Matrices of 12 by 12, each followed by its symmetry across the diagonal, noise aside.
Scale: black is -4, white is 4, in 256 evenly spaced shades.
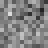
neither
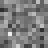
neither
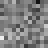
antisymmetric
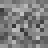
neither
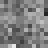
antisymmetric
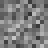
neither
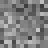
antisymmetric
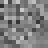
antisymmetric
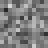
antisymmetric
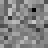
neither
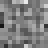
antisymmetric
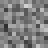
antisymmetric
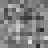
antisymmetric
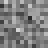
antisymmetric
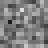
antisymmetric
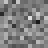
neither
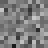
neither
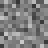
antisymmetric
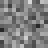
antisymmetric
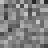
neither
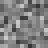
antisymmetric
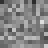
neither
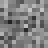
neither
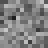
neither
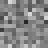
neither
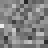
neither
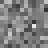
neither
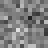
antisymmetric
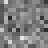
neither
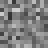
antisymmetric
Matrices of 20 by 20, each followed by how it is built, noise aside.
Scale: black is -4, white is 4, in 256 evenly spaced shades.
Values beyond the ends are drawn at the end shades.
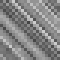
Toeplitz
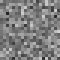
noise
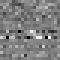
uneven rows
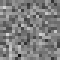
noise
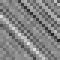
Toeplitz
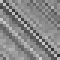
Toeplitz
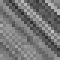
Toeplitz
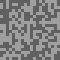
noise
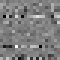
uneven rows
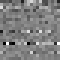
uneven rows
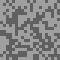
noise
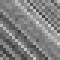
Toeplitz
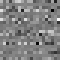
uneven rows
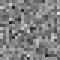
noise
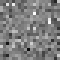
noise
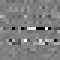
uneven rows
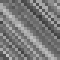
Toeplitz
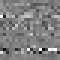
uneven rows
